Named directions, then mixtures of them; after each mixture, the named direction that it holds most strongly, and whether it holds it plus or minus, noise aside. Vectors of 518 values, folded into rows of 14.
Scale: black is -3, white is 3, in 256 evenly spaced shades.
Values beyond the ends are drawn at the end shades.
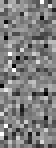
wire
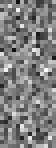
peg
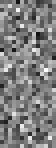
peg, plus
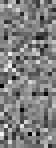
wire, plus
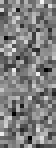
peg, minus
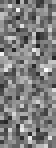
peg, plus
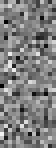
wire, plus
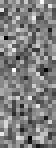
peg, minus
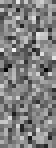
peg, minus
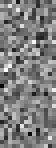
peg, plus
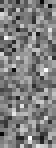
peg, plus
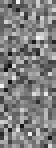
peg, minus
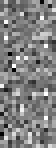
wire, minus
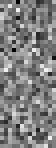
peg, plus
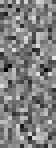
peg, minus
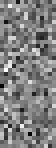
peg, plus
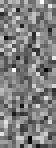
peg, minus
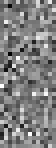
wire, minus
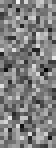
peg, minus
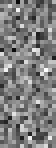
peg, plus
